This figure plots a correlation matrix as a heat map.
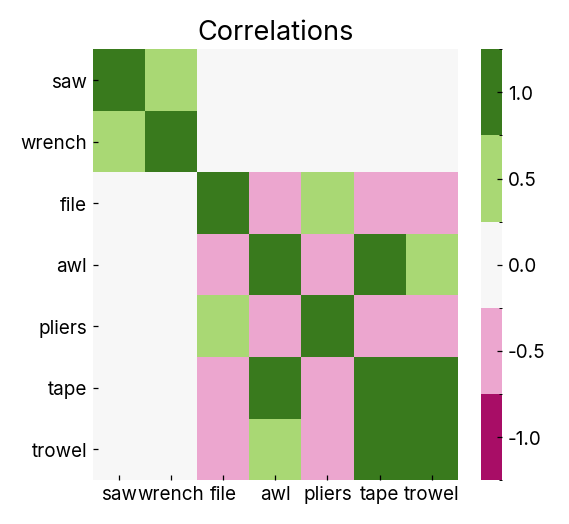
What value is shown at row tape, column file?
-0.5
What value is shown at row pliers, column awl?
-0.5
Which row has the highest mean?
tape
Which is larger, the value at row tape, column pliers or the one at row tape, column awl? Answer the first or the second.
the second
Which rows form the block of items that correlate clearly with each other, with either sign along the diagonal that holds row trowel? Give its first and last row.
file to trowel
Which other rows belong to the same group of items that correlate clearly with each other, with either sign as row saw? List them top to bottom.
wrench
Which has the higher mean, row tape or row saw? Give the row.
tape
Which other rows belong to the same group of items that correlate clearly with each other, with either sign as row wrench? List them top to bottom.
saw
